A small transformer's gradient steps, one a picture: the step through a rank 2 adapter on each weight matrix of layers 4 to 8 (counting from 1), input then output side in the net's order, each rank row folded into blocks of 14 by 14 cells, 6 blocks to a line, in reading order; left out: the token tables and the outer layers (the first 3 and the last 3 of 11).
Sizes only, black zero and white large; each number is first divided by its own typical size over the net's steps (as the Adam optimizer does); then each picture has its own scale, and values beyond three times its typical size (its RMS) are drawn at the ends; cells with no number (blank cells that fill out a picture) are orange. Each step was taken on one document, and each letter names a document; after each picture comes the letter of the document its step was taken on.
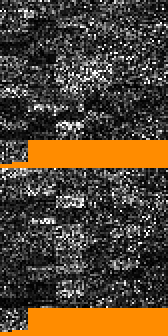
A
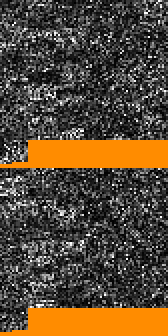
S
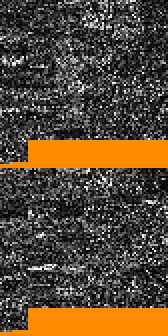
A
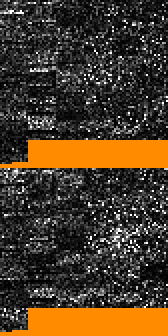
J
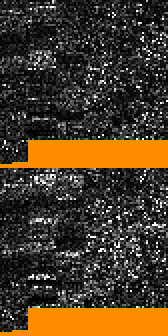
J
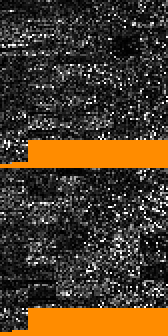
J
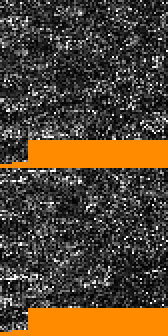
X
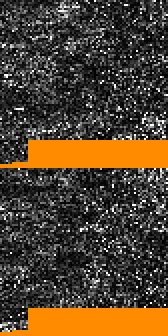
X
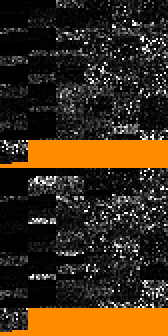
J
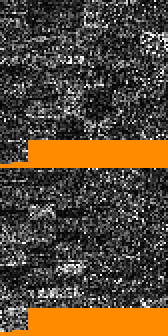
A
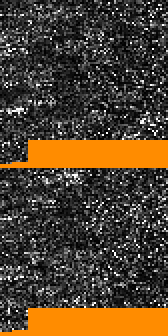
X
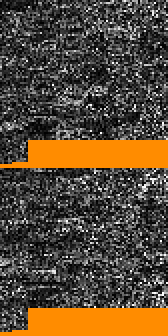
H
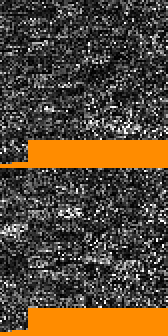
S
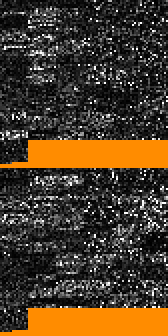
J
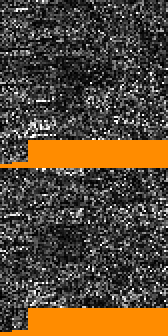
S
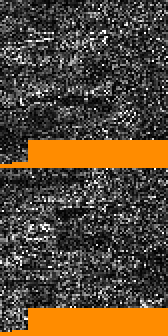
A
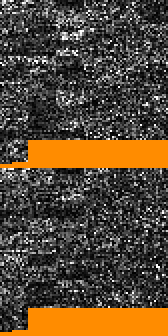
A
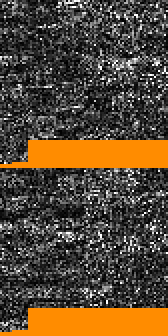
A
